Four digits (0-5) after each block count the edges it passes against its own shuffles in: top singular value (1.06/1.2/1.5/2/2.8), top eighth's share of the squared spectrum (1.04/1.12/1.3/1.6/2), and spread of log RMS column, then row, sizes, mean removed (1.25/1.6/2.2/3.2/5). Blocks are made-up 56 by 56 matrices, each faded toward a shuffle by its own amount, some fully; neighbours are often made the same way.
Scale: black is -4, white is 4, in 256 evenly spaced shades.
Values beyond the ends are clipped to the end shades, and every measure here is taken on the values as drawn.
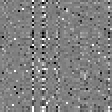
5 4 2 1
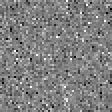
0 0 0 0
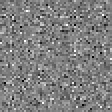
3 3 1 2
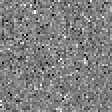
2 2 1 1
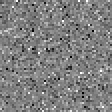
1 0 0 0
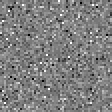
0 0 0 0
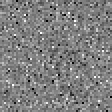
2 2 0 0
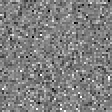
1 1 0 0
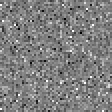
0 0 0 0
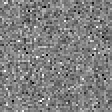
0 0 0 0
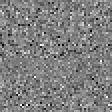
1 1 0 2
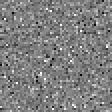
0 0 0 0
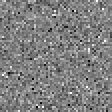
0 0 0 0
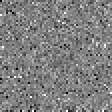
1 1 0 1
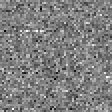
1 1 0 2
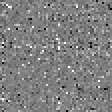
2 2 1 1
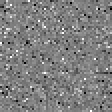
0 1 1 1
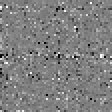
2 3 2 2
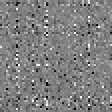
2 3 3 2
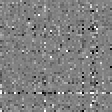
3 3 2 2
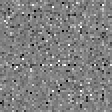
2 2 0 1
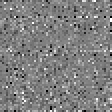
2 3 2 2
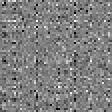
4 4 3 2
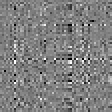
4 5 3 3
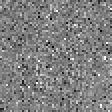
3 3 1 0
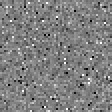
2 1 0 0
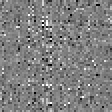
3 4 2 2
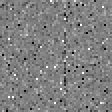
1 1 0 0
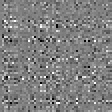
4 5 3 3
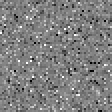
0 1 0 0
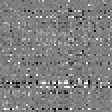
4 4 2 3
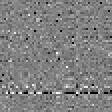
4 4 1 2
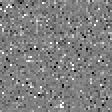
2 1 0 0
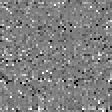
3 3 1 2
